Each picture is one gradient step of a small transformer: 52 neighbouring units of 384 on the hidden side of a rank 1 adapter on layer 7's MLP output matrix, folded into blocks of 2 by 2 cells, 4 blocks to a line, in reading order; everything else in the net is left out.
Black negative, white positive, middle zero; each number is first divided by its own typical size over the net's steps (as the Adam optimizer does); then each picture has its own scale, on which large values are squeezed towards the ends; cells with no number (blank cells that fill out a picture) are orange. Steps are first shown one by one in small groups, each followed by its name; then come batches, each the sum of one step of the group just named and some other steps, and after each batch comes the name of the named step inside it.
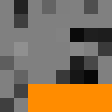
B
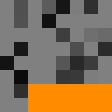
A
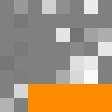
B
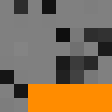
B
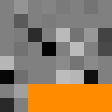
B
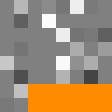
B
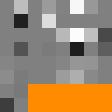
B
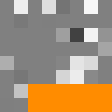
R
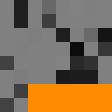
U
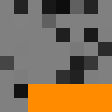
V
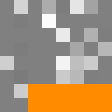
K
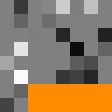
U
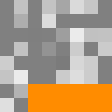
V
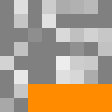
K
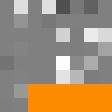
V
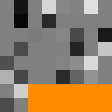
U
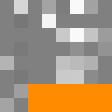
K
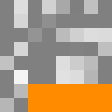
R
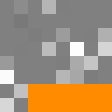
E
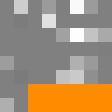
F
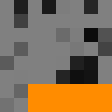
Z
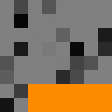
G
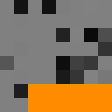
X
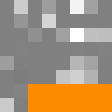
F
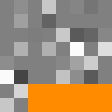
E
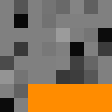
G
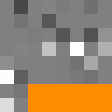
E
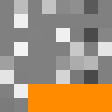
Z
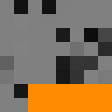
X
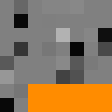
G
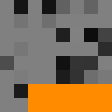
X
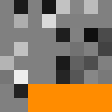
X
